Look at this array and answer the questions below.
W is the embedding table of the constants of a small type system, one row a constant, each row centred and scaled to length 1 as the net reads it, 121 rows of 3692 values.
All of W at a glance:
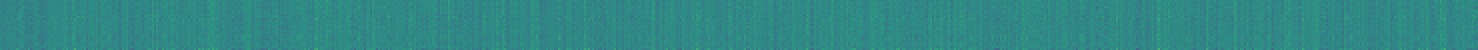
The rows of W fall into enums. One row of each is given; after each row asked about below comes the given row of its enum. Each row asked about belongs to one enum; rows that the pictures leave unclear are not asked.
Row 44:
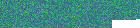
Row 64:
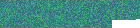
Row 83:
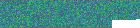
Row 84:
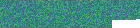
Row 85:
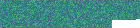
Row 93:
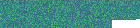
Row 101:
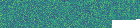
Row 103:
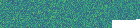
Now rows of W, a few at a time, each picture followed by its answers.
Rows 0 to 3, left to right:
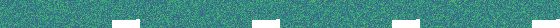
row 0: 84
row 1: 83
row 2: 85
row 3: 85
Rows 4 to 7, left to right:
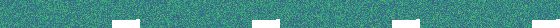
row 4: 84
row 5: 83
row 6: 64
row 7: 103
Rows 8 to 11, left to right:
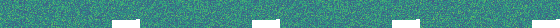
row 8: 93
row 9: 84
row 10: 84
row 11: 103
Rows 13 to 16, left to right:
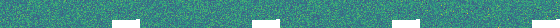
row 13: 83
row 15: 83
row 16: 44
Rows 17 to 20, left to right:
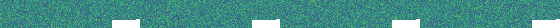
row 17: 93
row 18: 83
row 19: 85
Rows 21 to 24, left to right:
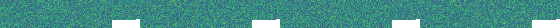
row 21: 84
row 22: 85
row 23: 103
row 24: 85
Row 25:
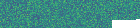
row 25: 83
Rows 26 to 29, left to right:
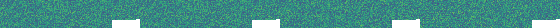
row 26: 84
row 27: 84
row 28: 64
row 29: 103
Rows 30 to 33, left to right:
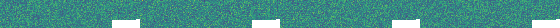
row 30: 83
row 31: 101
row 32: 103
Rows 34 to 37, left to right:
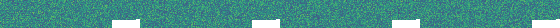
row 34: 103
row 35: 93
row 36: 83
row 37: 64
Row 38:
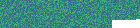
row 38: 84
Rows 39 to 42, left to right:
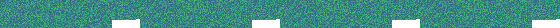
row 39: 64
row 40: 84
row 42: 84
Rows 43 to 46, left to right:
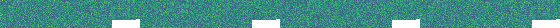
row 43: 101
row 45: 83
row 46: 101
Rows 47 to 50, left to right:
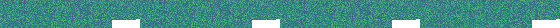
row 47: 93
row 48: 93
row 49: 93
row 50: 64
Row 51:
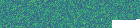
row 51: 85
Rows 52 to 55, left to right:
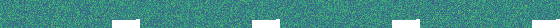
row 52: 93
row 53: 64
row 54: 84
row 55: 103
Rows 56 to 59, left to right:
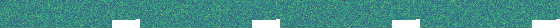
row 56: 64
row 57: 44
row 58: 101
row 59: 85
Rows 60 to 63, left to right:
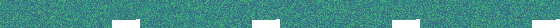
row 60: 103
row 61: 64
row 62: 84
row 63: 93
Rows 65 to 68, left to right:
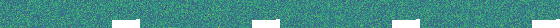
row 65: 83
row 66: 44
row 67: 64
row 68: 64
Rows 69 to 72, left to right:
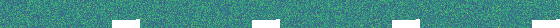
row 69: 83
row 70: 93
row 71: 64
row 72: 44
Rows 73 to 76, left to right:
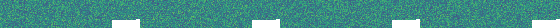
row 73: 93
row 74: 103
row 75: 84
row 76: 83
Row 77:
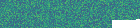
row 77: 64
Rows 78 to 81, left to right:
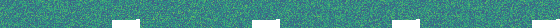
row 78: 84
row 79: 103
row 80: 64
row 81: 64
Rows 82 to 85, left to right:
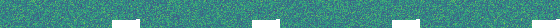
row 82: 85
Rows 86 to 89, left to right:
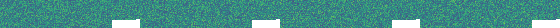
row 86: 84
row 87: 93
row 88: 103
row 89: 85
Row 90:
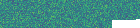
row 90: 103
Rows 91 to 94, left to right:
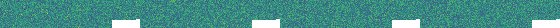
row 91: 44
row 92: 85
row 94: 83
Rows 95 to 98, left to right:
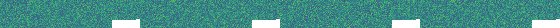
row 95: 83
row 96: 85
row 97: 101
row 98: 85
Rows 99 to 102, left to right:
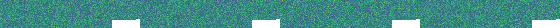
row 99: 93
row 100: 83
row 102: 64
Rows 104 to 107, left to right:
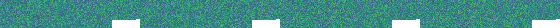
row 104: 83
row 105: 64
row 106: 103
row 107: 103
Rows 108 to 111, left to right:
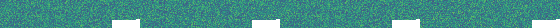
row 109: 93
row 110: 64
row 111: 103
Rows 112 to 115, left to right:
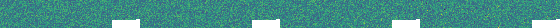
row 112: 84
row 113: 64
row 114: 85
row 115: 44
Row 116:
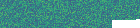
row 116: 84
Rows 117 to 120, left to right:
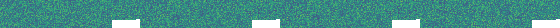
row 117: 84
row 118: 83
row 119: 83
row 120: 93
